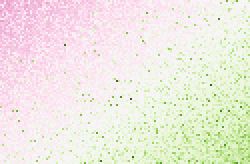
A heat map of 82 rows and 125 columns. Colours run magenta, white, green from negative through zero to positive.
Ninth with the lowest average: top left. Stripes: none. Slope: up to the bottom right. Ninth with the highest average: bottom right. Odd rows or columns: none. Grain: fine. Mirror symmetry: none.
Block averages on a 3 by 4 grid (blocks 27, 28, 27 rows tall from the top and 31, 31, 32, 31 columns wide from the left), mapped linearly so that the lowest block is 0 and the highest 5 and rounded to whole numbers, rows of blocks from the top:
0 1 2 3
1 2 3 4
2 3 4 5
